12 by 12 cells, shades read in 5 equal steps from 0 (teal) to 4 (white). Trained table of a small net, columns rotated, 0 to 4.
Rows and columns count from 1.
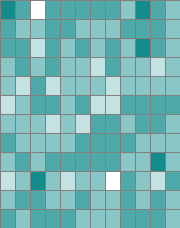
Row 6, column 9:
1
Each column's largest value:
3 3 4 3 3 3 3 4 2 2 3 2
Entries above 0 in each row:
10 12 11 12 12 12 12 12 11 11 12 12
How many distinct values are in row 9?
3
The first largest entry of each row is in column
3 2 3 7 2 1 4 2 1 8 1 2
